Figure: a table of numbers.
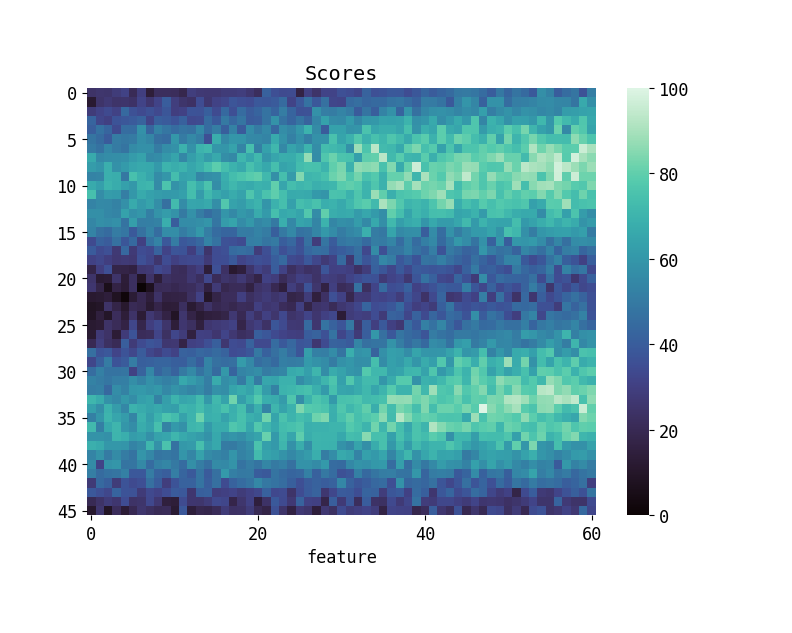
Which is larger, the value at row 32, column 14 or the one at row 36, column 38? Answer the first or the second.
the second
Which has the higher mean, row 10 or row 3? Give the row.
10
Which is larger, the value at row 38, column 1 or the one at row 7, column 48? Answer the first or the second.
the second
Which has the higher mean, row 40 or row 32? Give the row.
32
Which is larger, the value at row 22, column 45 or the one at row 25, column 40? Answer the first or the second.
the second
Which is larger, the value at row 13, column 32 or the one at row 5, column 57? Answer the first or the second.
the second
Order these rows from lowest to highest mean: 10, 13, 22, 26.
22, 26, 13, 10
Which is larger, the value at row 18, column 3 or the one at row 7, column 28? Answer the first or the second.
the second
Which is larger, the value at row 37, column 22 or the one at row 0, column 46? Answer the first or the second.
the first
